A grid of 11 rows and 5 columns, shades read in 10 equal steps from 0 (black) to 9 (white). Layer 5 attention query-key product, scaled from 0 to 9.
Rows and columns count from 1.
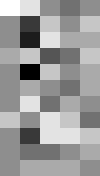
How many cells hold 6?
11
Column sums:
62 49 65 60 64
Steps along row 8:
down up down down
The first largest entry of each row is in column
1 3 3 2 3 2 2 3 3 5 2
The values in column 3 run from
3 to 8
